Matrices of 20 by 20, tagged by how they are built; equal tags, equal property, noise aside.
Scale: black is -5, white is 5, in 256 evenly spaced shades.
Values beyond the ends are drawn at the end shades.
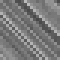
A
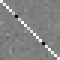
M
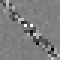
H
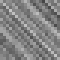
A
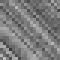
A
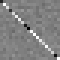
M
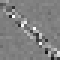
H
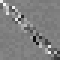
H
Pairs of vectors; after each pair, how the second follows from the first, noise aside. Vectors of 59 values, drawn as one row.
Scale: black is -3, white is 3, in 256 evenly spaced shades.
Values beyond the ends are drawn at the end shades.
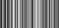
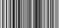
negated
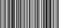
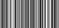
negated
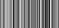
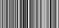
wrapped around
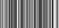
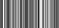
wrapped around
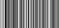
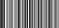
negated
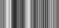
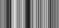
negated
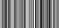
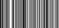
shuffled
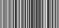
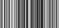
shuffled
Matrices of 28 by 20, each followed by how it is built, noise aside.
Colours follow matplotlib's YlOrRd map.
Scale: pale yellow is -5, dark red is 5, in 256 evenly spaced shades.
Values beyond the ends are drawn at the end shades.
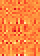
low rank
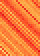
Toeplitz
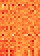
low rank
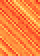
Toeplitz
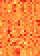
low rank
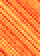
Toeplitz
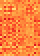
low rank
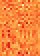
low rank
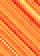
Toeplitz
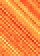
Toeplitz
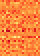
low rank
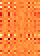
low rank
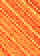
Toeplitz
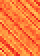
Toeplitz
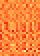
low rank
